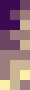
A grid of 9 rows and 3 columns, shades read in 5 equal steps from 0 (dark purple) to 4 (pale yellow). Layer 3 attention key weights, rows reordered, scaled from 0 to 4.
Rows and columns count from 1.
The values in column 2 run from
0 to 3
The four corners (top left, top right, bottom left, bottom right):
0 1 4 2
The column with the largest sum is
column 3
